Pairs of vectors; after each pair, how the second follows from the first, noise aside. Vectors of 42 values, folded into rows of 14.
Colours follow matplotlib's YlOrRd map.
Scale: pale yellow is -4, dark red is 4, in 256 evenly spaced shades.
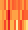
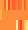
partly zeroed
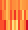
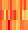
wrapped around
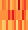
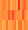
shrunk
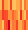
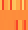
partly zeroed
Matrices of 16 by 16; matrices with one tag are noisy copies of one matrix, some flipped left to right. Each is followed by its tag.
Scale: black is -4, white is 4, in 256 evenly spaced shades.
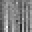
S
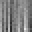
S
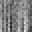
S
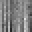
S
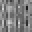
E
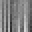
S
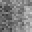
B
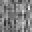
E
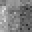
B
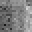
B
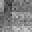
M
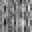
E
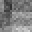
M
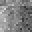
B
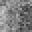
B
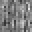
E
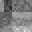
M
